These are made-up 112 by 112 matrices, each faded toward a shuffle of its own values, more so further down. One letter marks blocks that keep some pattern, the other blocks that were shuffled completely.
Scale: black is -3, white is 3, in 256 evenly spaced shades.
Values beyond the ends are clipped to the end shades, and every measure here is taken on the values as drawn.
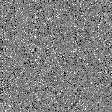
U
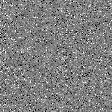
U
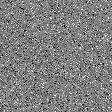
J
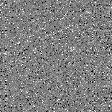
U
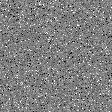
J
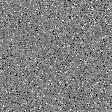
J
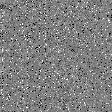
U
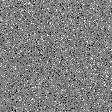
J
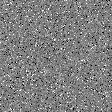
J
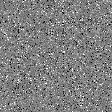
U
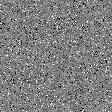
J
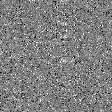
U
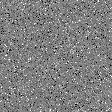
J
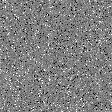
J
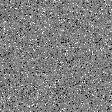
U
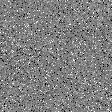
J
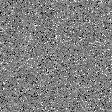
U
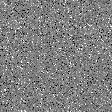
U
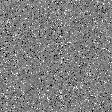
U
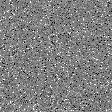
U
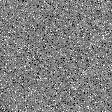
J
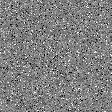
U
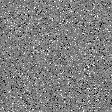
U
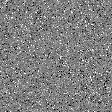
U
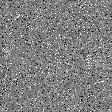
U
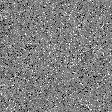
U
